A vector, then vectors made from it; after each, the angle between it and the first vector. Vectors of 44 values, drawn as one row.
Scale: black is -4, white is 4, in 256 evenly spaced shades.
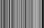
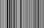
orthogonal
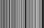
nearly parallel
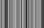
partly aligned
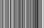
nearly opposite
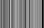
nearly parallel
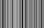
orthogonal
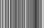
nearly opposite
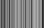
nearly parallel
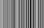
orthogonal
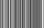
nearly opposite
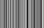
partly opposed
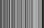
nearly parallel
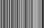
nearly parallel
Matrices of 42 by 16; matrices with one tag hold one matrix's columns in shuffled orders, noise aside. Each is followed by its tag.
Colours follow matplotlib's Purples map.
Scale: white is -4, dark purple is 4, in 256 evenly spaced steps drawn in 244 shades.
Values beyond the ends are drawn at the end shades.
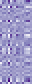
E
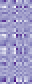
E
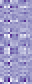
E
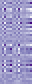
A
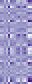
E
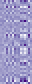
E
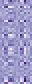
E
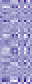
E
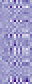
E
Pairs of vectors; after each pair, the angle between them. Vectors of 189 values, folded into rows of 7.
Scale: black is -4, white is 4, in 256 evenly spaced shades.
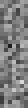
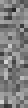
partly opposed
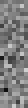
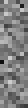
orthogonal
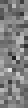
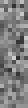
nearly opposite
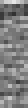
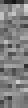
nearly opposite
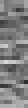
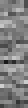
nearly opposite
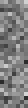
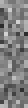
orthogonal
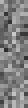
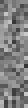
nearly opposite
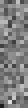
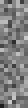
nearly parallel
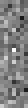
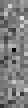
nearly opposite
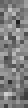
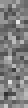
nearly opposite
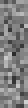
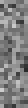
orthogonal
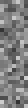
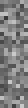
partly opposed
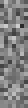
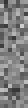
nearly opposite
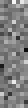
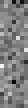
nearly opposite
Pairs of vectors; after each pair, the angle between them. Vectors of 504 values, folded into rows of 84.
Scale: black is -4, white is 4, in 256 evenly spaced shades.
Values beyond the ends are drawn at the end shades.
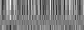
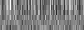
nearly parallel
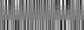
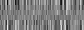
nearly opposite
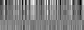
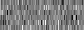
orthogonal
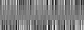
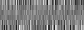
nearly parallel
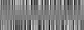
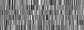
partly aligned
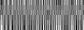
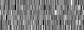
partly opposed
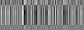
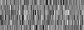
partly opposed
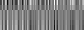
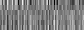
nearly opposite
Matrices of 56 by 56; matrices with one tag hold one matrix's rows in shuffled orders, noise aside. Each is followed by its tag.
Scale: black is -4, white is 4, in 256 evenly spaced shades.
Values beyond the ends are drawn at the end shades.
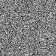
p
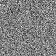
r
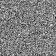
p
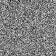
r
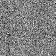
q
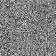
q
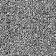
q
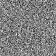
r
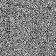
q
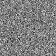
r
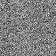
q
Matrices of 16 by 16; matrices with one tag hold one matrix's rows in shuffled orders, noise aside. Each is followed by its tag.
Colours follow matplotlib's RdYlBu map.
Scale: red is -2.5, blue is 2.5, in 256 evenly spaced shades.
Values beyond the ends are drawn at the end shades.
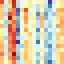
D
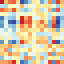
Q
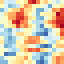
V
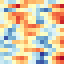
V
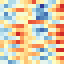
V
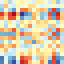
Q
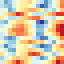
V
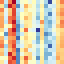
D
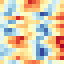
V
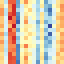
D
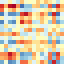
Q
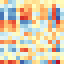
Q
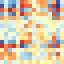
Q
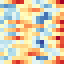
V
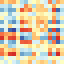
Q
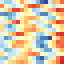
V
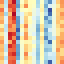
D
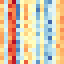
D
